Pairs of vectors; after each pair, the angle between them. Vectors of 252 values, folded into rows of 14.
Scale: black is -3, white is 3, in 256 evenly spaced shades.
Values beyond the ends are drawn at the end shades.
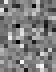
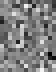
partly aligned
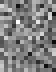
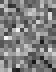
partly aligned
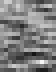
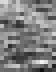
nearly parallel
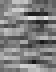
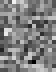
partly aligned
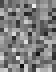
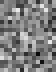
partly aligned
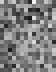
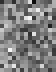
nearly opposite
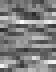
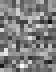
partly opposed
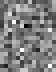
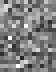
partly opposed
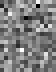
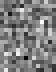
orthogonal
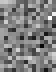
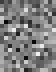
partly opposed
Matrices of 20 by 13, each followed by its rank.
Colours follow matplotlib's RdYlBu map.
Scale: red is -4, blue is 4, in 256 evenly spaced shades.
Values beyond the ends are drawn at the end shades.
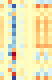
two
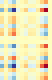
one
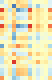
two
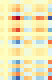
one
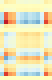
one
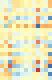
two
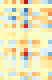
two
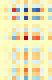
one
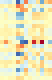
two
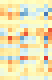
two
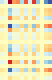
one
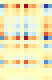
one
